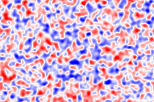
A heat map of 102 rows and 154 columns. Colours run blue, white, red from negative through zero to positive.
Slope: none. Mirror symmetry: none. Seam: none. Ninth with the lowest average: centre. Grain: blotchy. Stripes: none.
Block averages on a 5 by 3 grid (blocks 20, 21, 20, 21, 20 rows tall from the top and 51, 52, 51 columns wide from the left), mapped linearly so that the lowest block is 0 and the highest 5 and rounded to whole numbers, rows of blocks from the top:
323
223
323
403
352
